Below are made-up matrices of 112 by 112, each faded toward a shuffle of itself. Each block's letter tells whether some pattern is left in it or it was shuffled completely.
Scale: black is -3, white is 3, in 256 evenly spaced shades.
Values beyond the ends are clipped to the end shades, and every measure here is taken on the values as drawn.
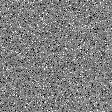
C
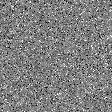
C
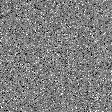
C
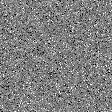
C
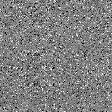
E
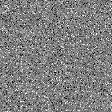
E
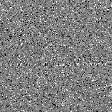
E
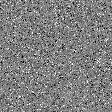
C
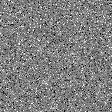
C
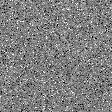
C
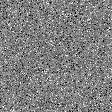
C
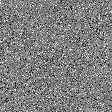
C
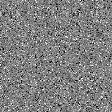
E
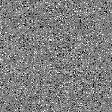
E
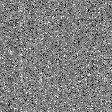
E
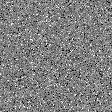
C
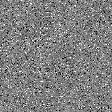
E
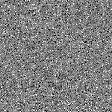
E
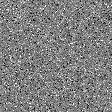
C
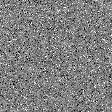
C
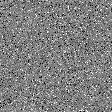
C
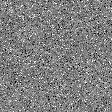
C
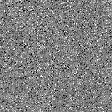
E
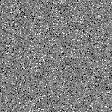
E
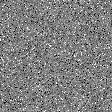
C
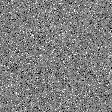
C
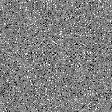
E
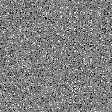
E
